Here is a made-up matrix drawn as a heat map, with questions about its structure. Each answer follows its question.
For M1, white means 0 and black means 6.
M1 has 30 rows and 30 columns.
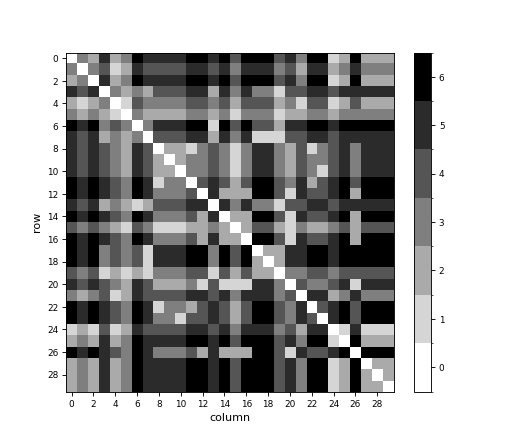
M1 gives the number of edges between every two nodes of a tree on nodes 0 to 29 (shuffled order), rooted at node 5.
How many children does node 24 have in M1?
6
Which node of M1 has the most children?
24
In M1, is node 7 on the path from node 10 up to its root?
no
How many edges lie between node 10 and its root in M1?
2
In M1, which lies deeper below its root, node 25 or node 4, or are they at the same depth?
node 25
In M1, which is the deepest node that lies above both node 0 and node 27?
24
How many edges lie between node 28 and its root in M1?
3
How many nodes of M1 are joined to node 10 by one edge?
2
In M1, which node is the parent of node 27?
24
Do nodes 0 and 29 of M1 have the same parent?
yes
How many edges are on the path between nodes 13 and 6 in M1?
1
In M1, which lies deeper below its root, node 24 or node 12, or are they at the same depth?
node 12
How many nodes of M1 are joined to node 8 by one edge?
3
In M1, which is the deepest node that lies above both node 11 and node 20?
15
